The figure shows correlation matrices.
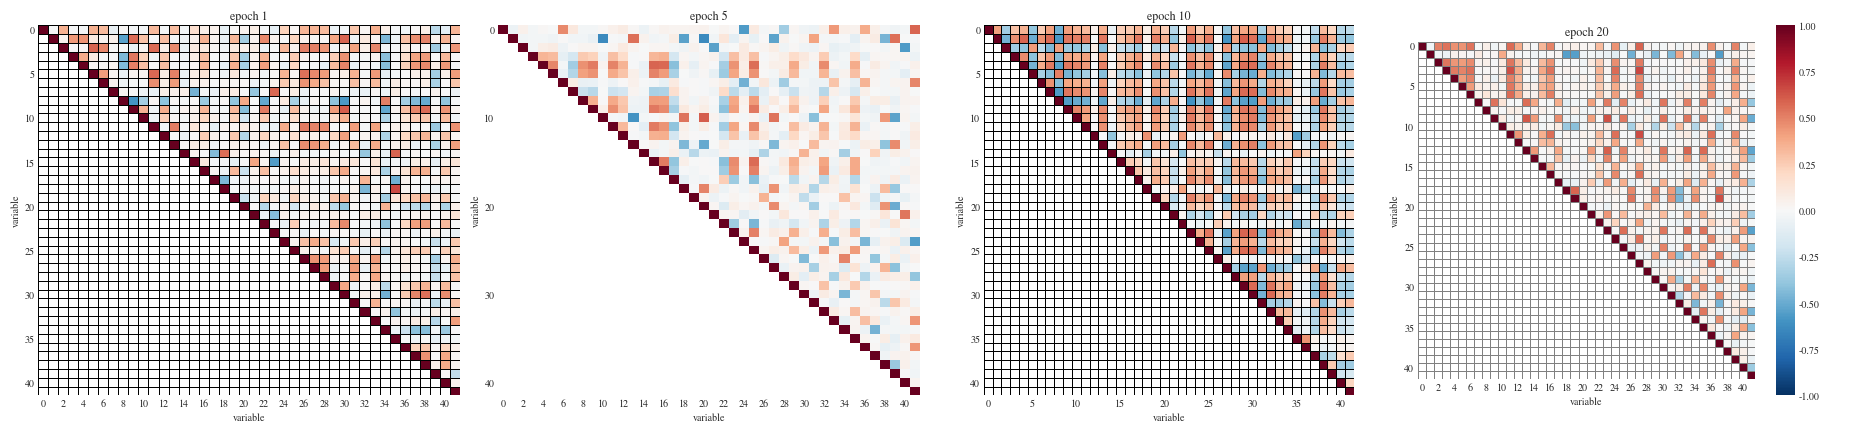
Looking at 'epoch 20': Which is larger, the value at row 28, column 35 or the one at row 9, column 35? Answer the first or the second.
the second
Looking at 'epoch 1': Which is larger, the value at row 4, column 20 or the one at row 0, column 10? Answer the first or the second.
the second
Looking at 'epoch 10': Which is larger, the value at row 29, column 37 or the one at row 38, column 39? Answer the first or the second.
the second
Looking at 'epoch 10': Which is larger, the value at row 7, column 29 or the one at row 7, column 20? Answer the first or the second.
the first
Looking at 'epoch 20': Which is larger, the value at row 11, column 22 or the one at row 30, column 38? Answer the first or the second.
the first
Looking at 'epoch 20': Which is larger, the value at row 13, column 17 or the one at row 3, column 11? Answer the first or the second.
the second
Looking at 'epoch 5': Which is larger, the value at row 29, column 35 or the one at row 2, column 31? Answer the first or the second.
the first
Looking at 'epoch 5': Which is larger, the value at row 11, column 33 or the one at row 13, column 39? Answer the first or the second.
the second
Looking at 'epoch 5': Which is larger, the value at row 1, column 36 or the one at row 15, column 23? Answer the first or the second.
the second
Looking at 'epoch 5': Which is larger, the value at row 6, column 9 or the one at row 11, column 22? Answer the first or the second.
the first
